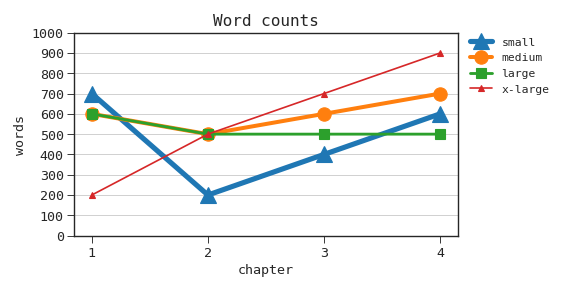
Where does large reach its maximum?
1
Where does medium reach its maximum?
4
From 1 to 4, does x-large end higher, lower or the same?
higher
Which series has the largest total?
medium
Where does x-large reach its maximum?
4
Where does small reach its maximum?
1
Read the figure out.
Title: Word counts
x-axis: chapter, ticks 1 2 3 4
y-axis: words, ticks 0 100 200 300 400 500 600 700 800 900 1000
Legend: small, medium, large, x-large
Values:
small: 700 200 400 600
medium: 600 500 600 700
large: 600 500 500 500
x-large: 200 500 700 900
